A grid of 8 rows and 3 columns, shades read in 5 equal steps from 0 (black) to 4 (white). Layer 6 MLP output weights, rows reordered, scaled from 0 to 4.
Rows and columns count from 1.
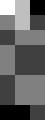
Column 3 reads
0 1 2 1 1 2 2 1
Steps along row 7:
up same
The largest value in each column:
4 3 2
